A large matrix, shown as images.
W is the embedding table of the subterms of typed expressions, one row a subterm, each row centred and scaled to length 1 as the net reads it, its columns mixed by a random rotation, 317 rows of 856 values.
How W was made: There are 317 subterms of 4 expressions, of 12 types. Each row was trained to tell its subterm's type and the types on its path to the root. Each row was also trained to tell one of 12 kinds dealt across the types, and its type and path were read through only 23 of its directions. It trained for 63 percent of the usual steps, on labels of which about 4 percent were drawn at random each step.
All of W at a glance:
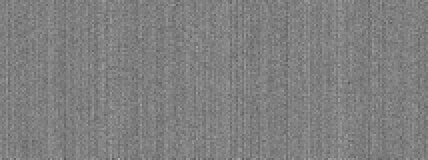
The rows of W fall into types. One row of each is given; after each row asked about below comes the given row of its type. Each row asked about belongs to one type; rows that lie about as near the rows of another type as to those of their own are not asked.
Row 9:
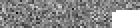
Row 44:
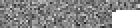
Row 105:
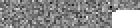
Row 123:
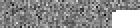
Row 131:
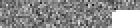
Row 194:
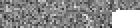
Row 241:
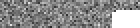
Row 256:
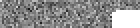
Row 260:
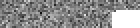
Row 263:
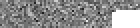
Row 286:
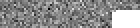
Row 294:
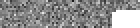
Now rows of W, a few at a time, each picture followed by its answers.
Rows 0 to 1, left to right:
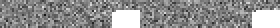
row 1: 260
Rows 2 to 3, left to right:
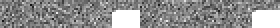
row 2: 263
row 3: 44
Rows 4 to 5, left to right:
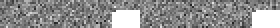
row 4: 9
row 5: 294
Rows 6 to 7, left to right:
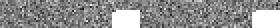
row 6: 263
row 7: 194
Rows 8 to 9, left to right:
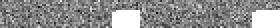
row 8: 123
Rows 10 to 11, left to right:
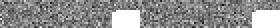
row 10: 123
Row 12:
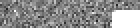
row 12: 286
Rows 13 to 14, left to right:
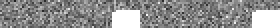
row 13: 105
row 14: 241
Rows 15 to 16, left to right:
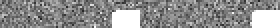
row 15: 241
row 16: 286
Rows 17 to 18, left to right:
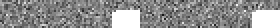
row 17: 241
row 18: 286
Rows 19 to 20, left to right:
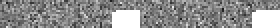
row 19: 194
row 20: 194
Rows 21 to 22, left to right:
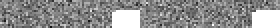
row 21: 263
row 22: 256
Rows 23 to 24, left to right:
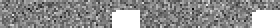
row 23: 256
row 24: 9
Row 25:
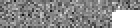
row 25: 286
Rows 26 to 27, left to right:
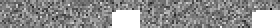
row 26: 294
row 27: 9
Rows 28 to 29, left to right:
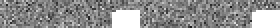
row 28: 256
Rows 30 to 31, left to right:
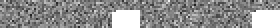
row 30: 194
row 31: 260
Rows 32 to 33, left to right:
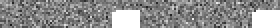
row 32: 263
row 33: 194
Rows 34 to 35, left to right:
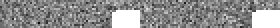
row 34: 286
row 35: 294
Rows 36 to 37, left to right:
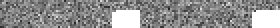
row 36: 286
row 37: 260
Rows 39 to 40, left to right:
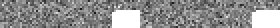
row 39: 263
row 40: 105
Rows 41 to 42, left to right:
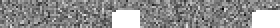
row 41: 131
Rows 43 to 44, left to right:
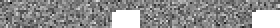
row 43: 9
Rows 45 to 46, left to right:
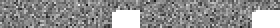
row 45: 286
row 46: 286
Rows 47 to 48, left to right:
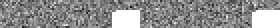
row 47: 294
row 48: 105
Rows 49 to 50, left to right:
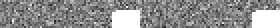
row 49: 123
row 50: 294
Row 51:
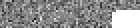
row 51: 263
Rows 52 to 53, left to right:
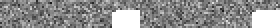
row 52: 260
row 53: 241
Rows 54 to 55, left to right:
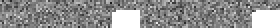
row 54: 241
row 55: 256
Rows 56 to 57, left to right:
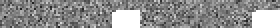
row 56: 194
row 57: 131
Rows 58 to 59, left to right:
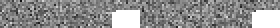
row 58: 260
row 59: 194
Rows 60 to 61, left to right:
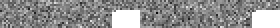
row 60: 260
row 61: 131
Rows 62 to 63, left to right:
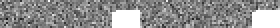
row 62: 105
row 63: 294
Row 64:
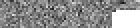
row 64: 294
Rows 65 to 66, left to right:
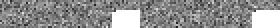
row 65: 241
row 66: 9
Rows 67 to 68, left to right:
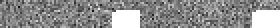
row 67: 123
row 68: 286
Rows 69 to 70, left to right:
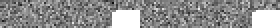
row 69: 294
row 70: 9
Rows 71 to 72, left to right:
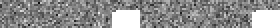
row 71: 44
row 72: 260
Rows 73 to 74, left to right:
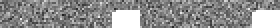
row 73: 241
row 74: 131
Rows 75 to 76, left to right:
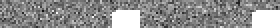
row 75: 256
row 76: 9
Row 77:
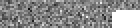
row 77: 194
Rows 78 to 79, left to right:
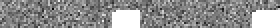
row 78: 256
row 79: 241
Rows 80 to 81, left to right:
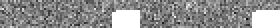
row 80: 263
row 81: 286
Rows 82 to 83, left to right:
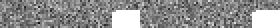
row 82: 123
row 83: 256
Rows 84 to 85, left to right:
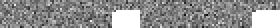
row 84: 260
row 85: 294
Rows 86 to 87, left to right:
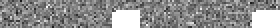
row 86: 294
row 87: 260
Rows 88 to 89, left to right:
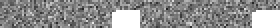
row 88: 263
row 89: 260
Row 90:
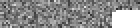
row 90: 105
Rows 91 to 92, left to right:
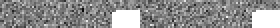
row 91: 241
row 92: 194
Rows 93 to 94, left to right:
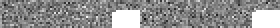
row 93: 105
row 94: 256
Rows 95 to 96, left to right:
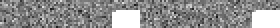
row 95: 123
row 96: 263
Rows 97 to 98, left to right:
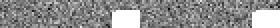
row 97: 286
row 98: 260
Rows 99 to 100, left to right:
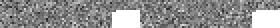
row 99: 241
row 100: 241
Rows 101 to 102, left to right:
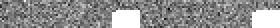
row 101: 44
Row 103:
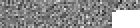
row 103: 194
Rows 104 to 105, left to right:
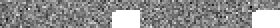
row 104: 286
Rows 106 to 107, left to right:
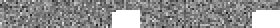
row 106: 105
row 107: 263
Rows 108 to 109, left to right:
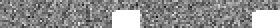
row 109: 123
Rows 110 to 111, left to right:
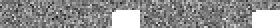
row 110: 294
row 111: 194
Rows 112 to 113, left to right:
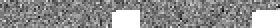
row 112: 44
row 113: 241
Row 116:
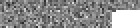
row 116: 294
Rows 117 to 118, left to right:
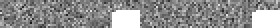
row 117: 105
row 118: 286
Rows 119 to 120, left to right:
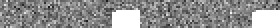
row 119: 294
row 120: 9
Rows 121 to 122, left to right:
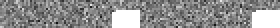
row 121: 263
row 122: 241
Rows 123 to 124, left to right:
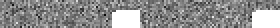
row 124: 263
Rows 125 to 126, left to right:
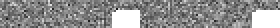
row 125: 105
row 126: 44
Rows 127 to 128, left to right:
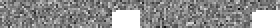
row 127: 9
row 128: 294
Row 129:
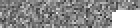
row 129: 131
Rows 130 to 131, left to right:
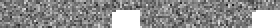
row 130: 241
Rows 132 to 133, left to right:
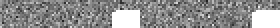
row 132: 294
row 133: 44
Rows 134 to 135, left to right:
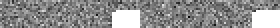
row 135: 131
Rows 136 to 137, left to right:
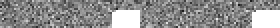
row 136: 105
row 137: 256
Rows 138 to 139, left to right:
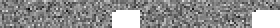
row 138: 260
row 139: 260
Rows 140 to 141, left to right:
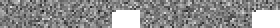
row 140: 256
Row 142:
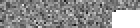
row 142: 241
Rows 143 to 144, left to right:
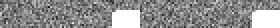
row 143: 294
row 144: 286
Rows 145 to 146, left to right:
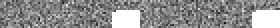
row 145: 44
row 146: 263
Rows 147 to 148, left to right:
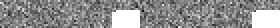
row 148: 194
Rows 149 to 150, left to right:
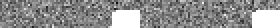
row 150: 260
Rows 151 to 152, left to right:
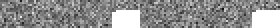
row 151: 123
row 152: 9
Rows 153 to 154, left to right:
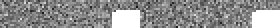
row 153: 241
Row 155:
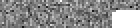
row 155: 260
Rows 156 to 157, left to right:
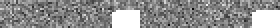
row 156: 256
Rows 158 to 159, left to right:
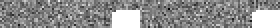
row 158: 131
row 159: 256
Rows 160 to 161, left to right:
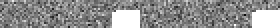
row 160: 123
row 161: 260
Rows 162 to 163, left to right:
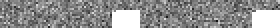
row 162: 241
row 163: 294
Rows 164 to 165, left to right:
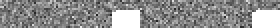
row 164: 9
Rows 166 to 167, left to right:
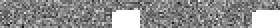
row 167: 131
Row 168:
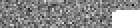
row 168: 194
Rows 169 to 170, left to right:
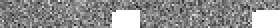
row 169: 131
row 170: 286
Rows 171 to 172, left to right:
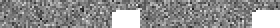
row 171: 241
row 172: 105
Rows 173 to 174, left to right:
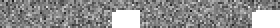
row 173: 263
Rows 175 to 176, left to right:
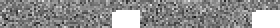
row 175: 260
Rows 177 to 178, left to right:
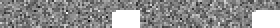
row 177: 263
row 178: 131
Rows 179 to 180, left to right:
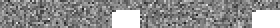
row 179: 256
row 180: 44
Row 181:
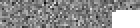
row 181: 294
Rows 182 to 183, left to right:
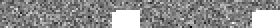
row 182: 9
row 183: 263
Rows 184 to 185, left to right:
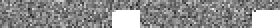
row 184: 194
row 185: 131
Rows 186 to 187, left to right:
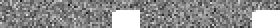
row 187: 286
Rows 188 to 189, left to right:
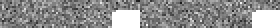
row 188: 241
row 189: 260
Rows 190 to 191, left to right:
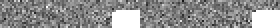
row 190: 263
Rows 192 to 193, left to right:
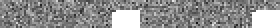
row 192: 123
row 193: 105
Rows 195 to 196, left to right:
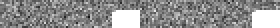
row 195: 9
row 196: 44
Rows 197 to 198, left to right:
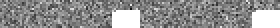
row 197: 194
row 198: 9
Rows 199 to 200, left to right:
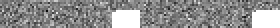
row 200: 256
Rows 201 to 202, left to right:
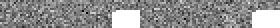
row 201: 241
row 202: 241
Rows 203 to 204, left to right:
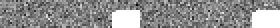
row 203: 256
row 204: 294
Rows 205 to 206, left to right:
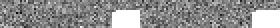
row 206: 241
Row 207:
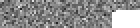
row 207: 105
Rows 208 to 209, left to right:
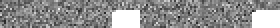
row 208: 123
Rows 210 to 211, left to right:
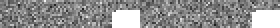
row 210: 194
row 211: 9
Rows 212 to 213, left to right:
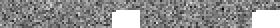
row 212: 131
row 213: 9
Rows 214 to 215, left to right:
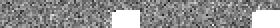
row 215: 286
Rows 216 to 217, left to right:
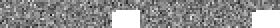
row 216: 256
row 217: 9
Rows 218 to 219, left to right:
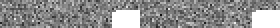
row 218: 123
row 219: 241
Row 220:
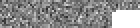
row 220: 123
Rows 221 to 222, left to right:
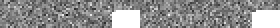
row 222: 9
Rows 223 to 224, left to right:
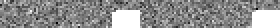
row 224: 105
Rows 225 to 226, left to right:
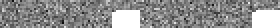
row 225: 260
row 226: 105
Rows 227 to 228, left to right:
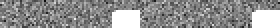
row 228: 44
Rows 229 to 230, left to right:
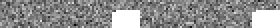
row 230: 194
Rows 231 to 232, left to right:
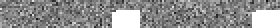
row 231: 105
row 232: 260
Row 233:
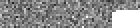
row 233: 294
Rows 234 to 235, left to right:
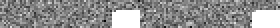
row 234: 9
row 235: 241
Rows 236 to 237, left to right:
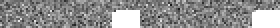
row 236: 241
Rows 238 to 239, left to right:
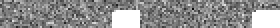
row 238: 263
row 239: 263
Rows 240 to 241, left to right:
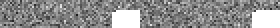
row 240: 131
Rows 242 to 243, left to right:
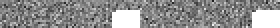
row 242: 286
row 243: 256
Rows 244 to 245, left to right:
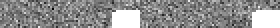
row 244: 294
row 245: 260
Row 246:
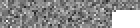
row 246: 263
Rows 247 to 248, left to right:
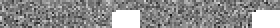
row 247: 9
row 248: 194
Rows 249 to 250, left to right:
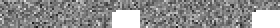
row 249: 123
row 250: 9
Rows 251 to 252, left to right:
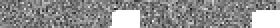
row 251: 9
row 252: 123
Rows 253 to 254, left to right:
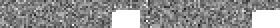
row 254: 263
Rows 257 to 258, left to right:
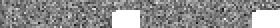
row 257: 286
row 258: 9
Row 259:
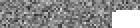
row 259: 260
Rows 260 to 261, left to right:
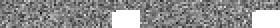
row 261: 241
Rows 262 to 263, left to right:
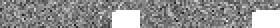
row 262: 286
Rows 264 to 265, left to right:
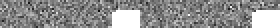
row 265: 123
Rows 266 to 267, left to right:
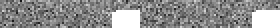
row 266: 260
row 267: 44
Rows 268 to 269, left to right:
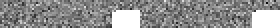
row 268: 194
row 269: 260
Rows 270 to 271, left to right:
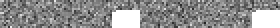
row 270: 105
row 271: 256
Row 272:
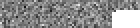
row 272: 123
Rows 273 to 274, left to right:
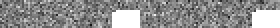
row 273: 44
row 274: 294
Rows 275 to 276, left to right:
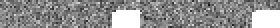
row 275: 294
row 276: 105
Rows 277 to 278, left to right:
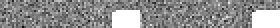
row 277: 263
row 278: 294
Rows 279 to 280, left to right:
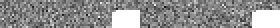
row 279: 105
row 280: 286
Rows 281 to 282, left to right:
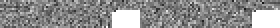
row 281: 260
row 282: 294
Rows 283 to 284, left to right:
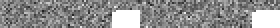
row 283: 9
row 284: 256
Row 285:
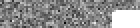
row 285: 263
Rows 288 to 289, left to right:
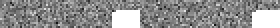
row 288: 123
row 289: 44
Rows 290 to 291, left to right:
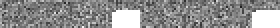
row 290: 105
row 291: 294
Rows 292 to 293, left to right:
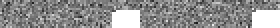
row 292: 105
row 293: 44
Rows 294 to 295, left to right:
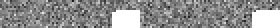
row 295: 131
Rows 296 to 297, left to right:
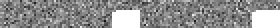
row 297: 260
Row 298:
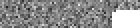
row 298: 286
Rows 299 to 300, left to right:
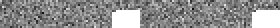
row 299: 241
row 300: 105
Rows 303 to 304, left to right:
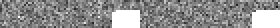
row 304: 241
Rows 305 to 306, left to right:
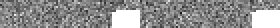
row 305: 294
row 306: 260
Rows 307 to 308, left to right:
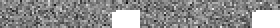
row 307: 260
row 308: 286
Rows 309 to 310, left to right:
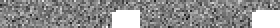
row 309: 260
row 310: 286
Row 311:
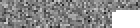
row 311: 263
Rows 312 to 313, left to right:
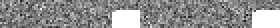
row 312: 241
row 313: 131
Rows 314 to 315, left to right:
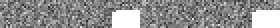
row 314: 294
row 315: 256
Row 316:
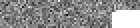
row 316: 105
